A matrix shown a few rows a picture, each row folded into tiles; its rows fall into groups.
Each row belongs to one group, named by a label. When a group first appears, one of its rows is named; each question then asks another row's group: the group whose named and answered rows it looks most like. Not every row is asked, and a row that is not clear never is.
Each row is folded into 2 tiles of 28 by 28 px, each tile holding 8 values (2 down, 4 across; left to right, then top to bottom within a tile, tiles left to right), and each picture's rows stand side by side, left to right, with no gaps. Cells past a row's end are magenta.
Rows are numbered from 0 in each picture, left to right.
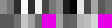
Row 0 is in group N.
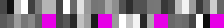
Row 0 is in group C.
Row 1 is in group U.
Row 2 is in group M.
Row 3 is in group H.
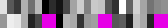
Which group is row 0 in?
M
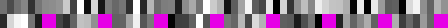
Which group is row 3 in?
C
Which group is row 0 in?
M
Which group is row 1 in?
N
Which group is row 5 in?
C
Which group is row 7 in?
C
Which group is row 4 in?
H
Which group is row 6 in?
N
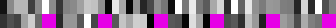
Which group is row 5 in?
N
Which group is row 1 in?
H
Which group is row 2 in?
M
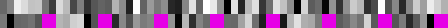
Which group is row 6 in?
H
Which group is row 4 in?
U
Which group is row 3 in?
C
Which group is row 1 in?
M
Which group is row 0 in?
C
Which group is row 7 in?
C
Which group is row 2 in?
N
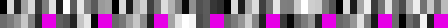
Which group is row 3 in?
M
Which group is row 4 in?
U
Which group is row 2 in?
U
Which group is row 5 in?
C
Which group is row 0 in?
U
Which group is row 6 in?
U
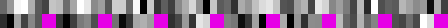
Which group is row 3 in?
H
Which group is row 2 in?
N
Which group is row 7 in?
H
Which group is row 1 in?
C
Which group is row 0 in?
C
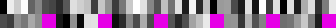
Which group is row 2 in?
C
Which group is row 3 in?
N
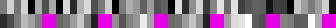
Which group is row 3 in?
U
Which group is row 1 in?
U
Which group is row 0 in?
N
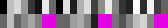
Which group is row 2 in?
N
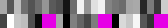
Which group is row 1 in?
C
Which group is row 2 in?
M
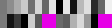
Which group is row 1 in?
U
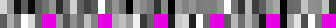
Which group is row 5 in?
H
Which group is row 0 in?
M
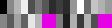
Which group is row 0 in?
H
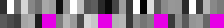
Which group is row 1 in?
H
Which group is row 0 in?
U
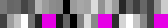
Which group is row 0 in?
M
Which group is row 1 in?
C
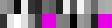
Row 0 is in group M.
